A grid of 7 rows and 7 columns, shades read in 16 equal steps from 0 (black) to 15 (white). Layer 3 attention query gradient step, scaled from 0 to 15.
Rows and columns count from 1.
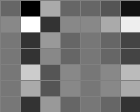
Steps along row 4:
down up down up down down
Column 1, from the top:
6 8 7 7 7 7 7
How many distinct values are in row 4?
5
